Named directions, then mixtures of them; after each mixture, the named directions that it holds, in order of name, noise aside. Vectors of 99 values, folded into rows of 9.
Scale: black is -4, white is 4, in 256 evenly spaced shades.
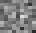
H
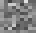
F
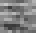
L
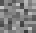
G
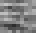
L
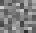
G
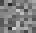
F, G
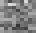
F, L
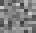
G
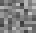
G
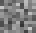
G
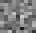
H, L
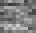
F, L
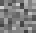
G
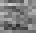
F, L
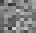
F, G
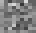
F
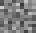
G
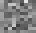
F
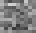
F, L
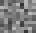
G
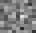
H
